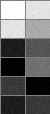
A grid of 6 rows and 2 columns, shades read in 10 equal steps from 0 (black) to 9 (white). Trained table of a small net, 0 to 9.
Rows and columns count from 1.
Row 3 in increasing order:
1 3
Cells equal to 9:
1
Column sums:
21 23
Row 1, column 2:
8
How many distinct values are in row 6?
2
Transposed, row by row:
9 8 1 0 2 1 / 8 6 3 4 0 2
